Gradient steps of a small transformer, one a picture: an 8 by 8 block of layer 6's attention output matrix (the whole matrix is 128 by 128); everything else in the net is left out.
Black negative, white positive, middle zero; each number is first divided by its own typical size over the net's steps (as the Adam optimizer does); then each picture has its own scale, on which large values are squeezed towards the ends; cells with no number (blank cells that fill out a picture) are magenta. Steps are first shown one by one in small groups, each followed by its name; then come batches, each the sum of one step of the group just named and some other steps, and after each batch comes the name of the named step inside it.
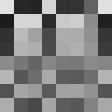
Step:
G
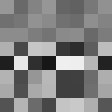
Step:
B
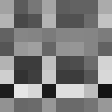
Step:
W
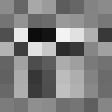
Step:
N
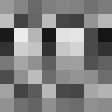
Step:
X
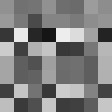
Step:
N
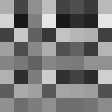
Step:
W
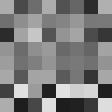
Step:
G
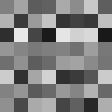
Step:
B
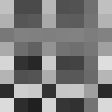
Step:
W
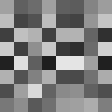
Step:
B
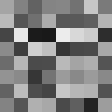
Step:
N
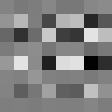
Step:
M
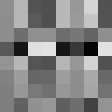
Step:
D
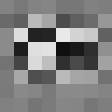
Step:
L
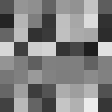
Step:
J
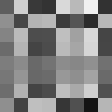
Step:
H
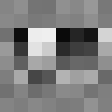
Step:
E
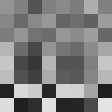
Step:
H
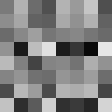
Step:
D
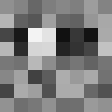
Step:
E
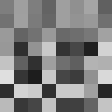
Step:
D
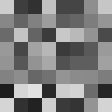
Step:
L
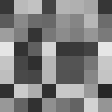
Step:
J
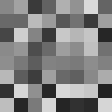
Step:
H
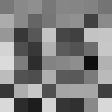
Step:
M
